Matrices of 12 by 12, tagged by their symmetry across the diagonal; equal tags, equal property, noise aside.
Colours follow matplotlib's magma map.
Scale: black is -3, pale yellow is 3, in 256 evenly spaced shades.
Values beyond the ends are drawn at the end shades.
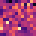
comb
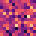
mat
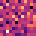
mat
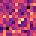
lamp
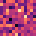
mat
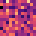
mat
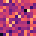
comb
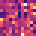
comb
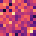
lamp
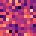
mat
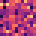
mat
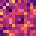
lamp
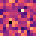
mat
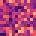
comb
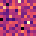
mat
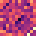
lamp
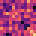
lamp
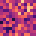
mat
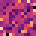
lamp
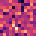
comb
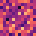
lamp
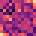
lamp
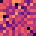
lamp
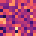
comb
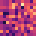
mat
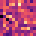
comb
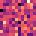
comb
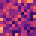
lamp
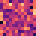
comb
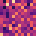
comb
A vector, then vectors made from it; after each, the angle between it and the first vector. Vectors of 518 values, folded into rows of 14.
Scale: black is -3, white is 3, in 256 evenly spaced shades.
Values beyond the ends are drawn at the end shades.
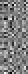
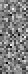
partly opposed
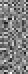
nearly opposite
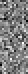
partly aligned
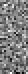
partly opposed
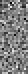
partly aligned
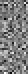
nearly parallel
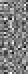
nearly opposite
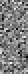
orthogonal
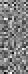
nearly opposite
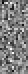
partly aligned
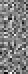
nearly opposite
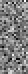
partly opposed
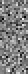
orthogonal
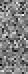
orthogonal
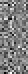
nearly opposite
